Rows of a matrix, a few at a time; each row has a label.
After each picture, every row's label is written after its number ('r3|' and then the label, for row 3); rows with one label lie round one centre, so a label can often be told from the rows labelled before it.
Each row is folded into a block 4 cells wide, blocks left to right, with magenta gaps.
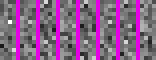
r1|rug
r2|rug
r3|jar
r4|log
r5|jar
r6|rug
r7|jar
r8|log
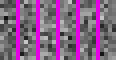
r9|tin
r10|jar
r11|log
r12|log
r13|tin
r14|jar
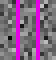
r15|rug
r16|tin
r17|jar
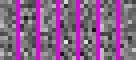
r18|log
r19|tin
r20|log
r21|jar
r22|jar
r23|log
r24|rug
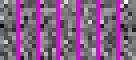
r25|jar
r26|tin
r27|tin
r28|jar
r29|rug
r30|tin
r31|jar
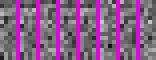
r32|tin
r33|tin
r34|rug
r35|tin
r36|tin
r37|log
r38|tin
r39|rug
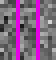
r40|tin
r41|tin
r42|rug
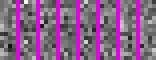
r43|log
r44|jar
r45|tin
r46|tin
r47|jar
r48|tin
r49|log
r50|rug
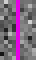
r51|jar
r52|rug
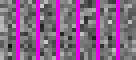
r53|log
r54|log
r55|jar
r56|log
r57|tin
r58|rug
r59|rug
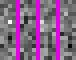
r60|rug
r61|tin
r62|log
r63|log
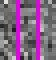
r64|jar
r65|tin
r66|log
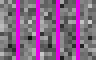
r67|log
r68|rug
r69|log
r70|tin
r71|rug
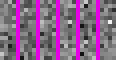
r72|log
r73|tin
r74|log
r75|rug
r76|jar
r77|rug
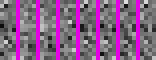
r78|jar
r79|log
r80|log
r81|rug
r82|jar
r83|jar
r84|jar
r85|jar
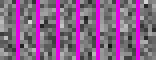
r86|log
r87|rug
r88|tin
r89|log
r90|tin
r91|log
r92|log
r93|jar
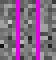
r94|rug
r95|rug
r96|log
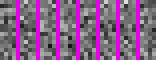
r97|tin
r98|jar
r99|log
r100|log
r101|tin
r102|jar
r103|jar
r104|tin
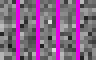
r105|log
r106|tin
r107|rug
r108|log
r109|tin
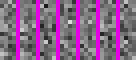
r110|log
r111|log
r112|jar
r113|rug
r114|rug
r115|log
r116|jar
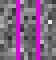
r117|rug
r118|tin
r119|rug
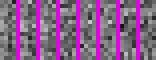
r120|log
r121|log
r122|log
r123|tin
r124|rug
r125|rug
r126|tin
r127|tin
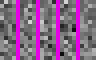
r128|jar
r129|rug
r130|log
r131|jar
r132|rug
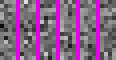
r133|jar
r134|jar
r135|tin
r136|log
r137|log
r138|tin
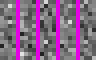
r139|rug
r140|log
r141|jar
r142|rug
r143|jar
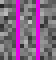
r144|tin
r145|rug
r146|tin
